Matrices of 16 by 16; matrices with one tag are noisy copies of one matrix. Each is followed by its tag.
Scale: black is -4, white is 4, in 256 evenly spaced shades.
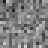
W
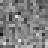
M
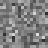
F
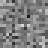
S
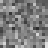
M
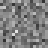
F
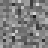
F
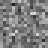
F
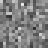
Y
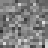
M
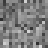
W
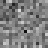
W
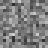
F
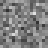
F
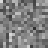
Y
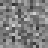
F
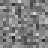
F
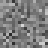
S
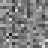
S
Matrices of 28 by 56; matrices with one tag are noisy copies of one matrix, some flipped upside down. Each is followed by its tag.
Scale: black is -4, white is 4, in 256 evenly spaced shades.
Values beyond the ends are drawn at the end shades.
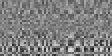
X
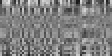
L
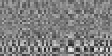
X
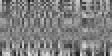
L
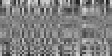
L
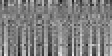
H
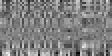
L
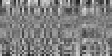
L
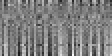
H
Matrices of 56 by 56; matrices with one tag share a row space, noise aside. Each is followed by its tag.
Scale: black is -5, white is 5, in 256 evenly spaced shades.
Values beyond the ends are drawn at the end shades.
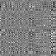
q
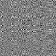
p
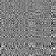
q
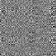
q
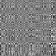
q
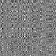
p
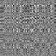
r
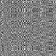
p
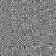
p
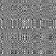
p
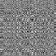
r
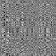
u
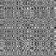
r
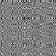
p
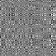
q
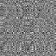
r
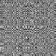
r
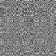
r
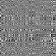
q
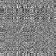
r
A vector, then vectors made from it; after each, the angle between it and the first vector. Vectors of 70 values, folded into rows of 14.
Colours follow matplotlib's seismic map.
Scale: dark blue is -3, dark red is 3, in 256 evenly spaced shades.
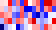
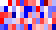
partly aligned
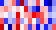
partly opposed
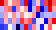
partly aligned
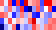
nearly parallel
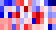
partly opposed
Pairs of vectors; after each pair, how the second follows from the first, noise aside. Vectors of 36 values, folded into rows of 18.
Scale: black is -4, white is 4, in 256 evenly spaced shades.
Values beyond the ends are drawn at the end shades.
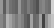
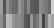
copied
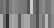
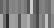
copied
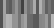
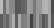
reversed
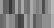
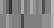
partly zeroed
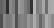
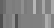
partly zeroed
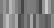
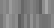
shrunk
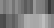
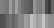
copied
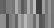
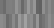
shrunk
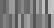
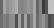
sign-scrambled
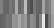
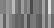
shuffled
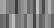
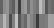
reversed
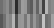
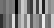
scaled up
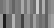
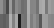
shuffled
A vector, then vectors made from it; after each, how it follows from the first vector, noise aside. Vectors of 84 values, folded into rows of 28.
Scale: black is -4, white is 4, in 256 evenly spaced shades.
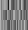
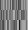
reversed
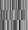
reversed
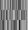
reversed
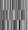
reversed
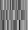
reversed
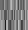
wrapped around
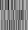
sign-scrambled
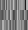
wrapped around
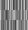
sign-scrambled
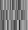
reversed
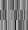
wrapped around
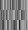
reversed
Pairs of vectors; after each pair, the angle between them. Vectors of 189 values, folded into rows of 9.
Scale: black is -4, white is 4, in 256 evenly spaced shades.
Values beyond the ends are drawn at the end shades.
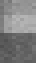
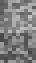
partly aligned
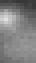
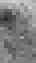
nearly opposite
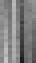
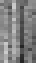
nearly parallel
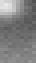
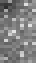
partly opposed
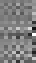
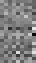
nearly opposite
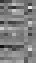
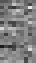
nearly parallel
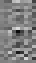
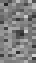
partly aligned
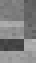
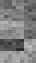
nearly parallel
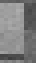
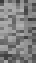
partly aligned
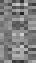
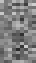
nearly opposite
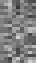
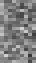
orthogonal
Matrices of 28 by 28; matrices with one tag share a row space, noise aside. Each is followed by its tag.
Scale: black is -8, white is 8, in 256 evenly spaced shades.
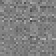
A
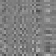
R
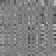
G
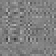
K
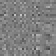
R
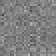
A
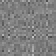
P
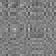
K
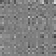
G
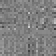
G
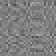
K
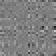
G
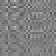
K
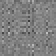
P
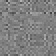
K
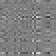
R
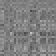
A
